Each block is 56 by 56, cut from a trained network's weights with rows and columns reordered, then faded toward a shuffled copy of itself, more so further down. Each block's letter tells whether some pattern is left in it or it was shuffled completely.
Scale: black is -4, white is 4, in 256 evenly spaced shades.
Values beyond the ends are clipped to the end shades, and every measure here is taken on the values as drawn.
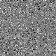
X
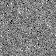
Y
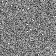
Y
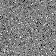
Y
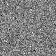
Y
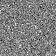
Y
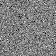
Y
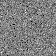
Y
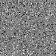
X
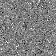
Y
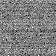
X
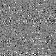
X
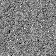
Y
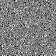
X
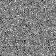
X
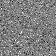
Y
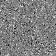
Y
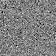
Y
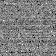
X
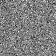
Y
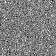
Y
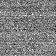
X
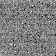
X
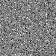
Y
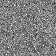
Y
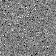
X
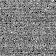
X
